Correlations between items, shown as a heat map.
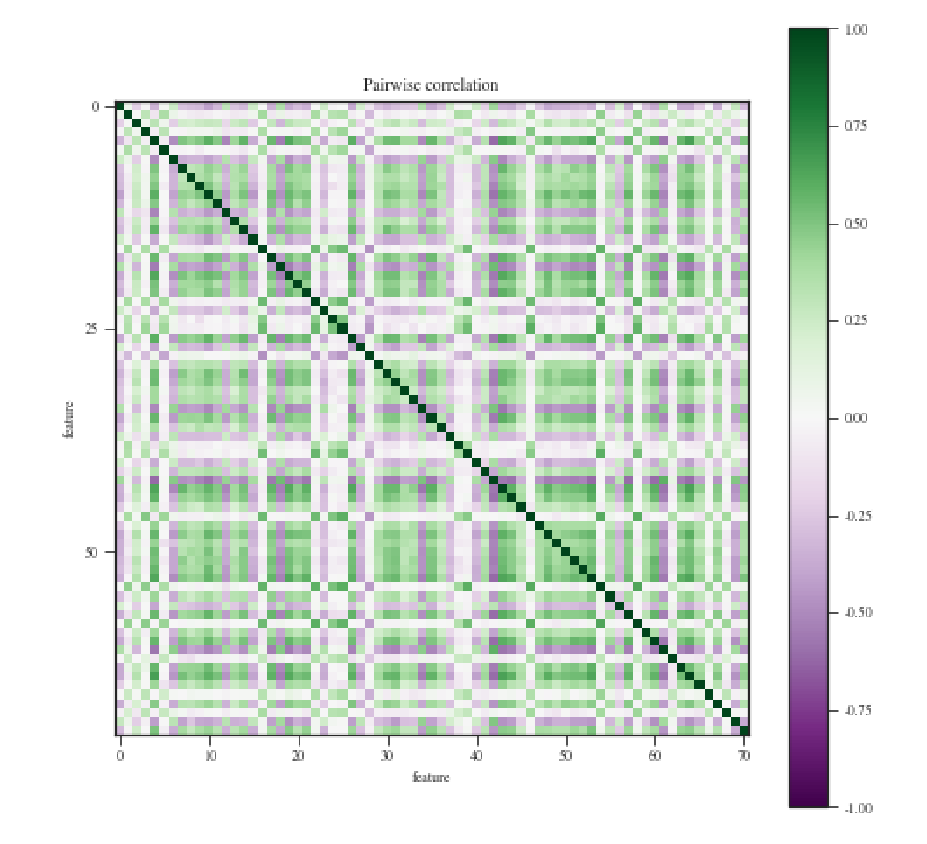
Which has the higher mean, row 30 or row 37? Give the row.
30
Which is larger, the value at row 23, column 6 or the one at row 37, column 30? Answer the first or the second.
the first
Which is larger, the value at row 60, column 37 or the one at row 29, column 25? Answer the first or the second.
the second
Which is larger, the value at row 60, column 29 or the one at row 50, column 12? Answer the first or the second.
the first
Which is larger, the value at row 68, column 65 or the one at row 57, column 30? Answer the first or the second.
the second
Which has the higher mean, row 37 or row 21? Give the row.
21
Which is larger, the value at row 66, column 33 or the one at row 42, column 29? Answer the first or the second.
the first
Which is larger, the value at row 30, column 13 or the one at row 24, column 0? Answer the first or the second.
the first
